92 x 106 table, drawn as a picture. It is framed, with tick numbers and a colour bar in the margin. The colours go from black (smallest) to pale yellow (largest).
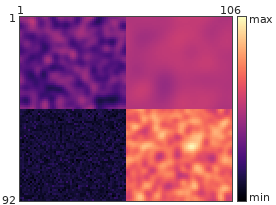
The table splits into 2 rows of 2 panels. Panel 1,1: low, blotchy. Panel 1,2: middling, smooth, faint in contrast. Panel 2,1: very low, fine-grained, faint in contrast. Panel 2,2: high, blotchy.
